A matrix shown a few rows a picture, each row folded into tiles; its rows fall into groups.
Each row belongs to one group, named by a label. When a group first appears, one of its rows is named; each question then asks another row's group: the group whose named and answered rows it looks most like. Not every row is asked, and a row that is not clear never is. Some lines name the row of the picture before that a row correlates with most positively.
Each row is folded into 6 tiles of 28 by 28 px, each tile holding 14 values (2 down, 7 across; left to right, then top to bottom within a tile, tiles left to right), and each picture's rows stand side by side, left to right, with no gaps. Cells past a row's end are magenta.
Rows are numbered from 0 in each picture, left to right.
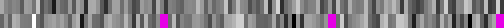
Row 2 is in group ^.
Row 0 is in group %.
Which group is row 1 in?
^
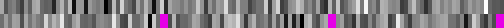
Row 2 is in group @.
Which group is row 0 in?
%
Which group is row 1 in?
^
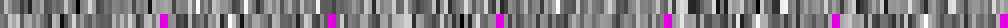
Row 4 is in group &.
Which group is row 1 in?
@
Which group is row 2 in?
^
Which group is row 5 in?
&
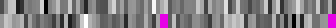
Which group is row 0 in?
&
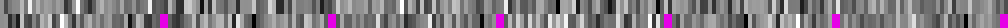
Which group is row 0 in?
@
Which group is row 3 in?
%
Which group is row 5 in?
^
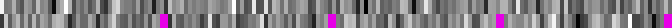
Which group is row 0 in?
%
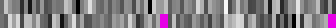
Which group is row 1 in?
^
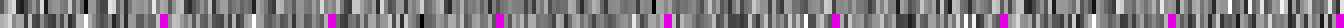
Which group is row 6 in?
&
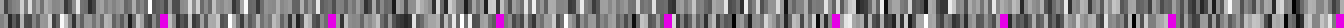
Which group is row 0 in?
@
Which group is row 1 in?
@
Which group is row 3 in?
@
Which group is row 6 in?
^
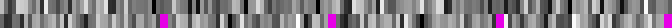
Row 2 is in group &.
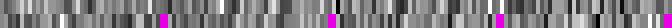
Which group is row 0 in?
@
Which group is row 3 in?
%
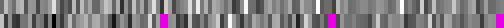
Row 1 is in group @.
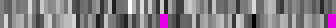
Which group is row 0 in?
^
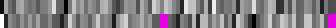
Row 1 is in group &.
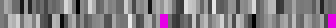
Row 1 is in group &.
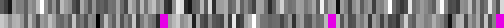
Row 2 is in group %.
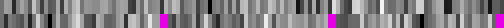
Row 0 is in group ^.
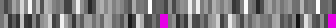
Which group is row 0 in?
@
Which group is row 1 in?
@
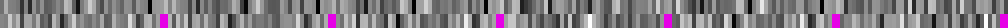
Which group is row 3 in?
&
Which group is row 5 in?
%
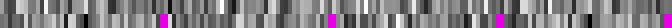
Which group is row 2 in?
@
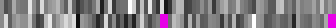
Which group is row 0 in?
^
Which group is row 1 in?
&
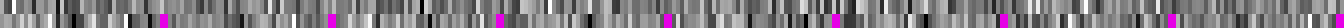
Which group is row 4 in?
^
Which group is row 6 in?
@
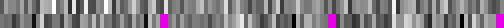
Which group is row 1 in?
^
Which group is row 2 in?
^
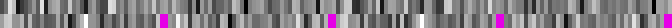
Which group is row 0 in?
&
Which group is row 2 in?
&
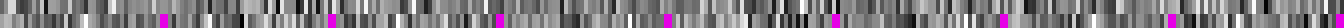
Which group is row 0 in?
&
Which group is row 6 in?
&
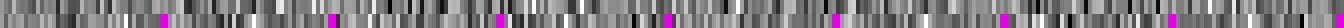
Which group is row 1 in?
&
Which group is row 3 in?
@
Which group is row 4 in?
%
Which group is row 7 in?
^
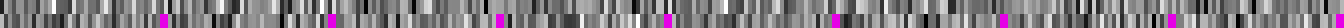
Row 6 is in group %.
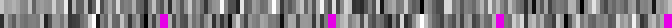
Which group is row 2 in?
&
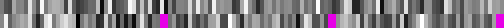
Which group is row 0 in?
^
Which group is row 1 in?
@
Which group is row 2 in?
&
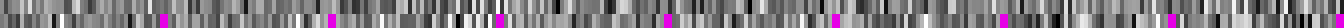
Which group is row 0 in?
@
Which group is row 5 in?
&
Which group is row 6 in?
^
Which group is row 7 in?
^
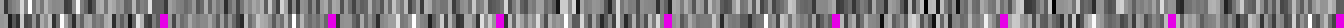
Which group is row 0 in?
@
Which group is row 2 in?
%
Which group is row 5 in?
%
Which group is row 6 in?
&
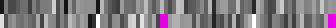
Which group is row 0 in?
%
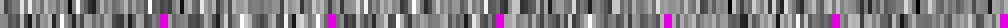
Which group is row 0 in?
@
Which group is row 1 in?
^
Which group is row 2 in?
@
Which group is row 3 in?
&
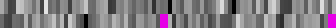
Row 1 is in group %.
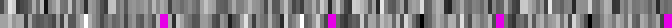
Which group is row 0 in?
&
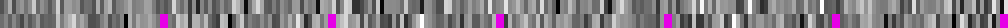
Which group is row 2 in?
&
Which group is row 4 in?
@
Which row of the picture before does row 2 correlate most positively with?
0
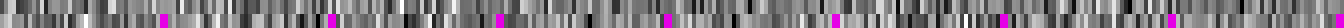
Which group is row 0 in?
&
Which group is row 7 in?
%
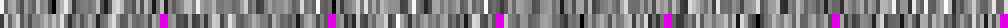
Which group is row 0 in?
%
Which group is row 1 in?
@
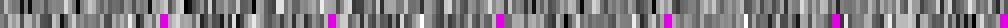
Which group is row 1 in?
&
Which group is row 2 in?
&
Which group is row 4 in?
^
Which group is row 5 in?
^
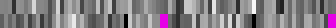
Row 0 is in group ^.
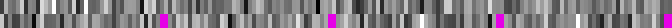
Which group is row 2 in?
&
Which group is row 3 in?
^
